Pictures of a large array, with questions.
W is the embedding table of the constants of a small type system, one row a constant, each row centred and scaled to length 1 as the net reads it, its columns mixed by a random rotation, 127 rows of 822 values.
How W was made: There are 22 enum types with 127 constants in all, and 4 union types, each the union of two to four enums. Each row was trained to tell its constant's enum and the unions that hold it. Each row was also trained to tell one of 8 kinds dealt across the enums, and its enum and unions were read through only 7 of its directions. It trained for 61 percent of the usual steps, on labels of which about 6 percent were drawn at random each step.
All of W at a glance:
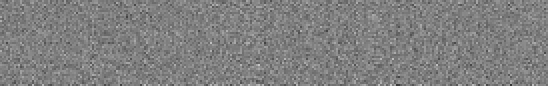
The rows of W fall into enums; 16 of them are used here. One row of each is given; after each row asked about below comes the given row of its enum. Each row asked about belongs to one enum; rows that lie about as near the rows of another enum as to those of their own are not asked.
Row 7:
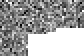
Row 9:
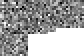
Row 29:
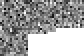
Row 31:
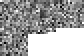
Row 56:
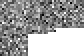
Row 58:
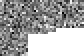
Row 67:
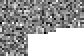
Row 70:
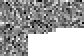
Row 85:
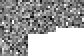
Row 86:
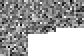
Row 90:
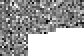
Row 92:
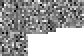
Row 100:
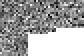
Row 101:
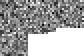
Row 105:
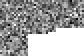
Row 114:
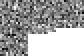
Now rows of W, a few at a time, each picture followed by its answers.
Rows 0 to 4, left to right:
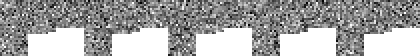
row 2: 114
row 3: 105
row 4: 9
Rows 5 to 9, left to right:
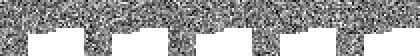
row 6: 70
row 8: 101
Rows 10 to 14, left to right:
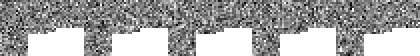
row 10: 114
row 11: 58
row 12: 105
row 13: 92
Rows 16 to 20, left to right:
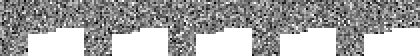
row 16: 58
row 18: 70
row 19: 90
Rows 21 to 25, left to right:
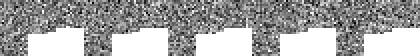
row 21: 101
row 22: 31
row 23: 29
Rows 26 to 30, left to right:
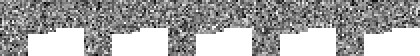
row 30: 105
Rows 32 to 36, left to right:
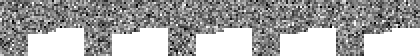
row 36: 86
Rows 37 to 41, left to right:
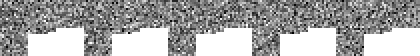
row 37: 100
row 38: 114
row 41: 67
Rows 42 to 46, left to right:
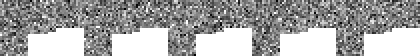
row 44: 86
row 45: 58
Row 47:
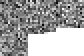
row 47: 101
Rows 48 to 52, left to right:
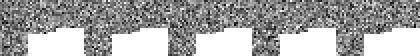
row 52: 101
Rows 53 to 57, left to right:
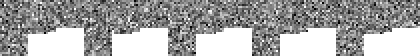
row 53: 92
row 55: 70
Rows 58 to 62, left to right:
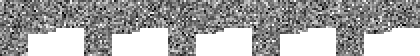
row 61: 9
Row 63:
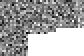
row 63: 29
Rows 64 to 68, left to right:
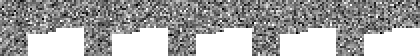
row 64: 100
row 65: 100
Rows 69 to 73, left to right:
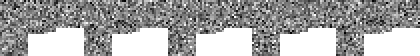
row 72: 31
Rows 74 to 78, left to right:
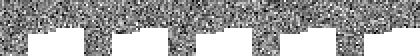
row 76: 58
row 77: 105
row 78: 31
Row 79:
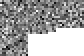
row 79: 100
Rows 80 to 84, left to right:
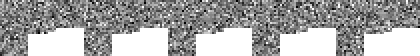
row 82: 67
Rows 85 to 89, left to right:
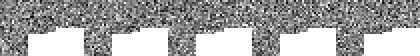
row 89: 31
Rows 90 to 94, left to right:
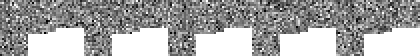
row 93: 105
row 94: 92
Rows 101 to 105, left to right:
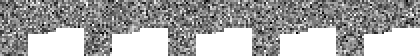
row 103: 7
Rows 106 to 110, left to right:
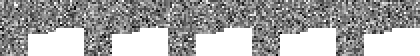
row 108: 92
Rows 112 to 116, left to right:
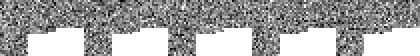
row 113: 100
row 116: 29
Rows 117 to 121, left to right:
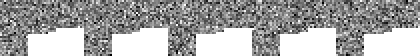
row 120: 86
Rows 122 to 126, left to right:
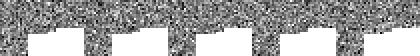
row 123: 92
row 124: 101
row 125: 31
